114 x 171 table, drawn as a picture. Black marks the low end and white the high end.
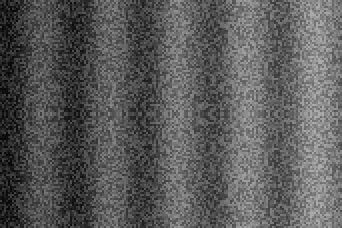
It is mirror symmetric from top to bottom. Values rise toward the right. Stripes running up and down repeat 5 times from left to right.
